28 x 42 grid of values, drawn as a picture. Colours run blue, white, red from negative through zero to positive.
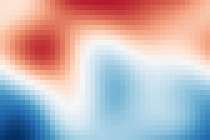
The ninth with the lowest average is the bottom left. There is an overall slope up to the top. The texture varies smoothly and slowly. There are no lone odd cells.
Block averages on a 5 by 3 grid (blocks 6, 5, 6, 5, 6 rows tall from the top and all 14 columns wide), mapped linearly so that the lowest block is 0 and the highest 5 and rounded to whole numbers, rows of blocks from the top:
454 | 534 | 422 | 121 | 011
